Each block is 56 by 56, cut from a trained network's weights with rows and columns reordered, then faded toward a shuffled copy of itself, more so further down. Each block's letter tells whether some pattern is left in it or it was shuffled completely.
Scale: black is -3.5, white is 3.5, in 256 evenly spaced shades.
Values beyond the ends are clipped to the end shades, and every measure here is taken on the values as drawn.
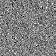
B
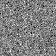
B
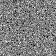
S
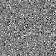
B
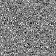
B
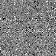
B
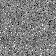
S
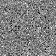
B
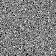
S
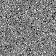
S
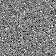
S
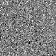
B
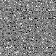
B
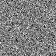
S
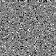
B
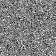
S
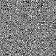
B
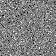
S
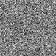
B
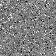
S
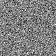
S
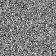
S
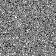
S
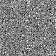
B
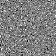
B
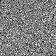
S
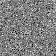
S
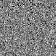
B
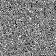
S
